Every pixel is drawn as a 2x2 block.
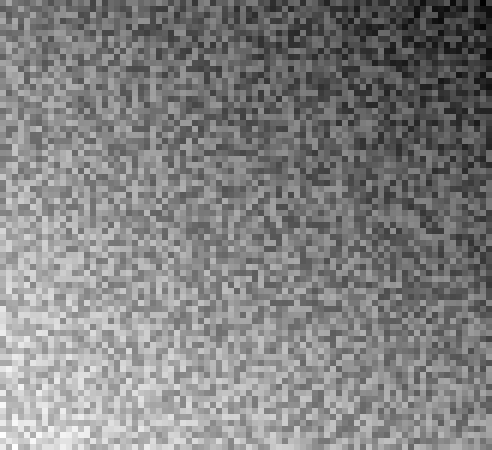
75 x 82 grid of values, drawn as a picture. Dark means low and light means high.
Ninth with the lowest average: top right. Mirror symmetry: none. Stripes: none. Odd rows or columns: none. Slope: up to the bottom left. Ninth with the highest average: bottom left.
